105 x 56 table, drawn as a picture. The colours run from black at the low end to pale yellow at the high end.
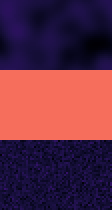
The table splits into 3 rows of 1 panel. Panel 1,1: very low, smooth, faint in contrast. Panel 2,1: high, flat. Panel 3,1: very low, fine-grained, faint in contrast.
